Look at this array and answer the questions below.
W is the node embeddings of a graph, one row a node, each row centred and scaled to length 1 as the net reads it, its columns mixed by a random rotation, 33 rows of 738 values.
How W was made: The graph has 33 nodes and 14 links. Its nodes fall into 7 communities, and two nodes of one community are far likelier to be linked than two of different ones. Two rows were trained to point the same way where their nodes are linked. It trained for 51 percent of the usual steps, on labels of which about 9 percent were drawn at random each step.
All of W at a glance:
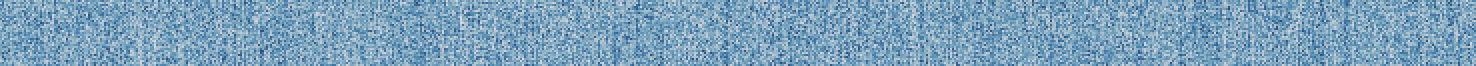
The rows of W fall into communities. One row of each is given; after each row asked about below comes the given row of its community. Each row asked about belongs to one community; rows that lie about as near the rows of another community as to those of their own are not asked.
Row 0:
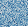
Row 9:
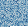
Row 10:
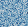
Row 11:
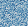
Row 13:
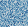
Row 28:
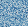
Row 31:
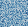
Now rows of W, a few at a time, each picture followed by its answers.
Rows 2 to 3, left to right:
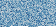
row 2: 0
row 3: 10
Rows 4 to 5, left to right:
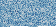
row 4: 9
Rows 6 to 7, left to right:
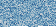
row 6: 28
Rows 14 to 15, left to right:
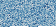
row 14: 11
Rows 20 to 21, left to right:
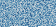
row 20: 31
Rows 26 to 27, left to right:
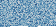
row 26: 28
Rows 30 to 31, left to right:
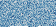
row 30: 13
